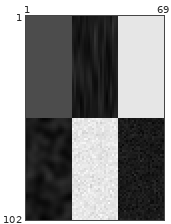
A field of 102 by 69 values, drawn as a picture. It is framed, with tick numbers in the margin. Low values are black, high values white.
The table splits into 2 rows of 3 panels. Panel 1,1: low, flat. Panel 1,2: very low, streaked downward, faint in contrast. Panel 1,3: very high, flat. Panel 2,1: very low, blotchy, faint in contrast. Panel 2,2: very high, fine-grained, faint in contrast. Panel 2,3: very low, fine-grained, faint in contrast.
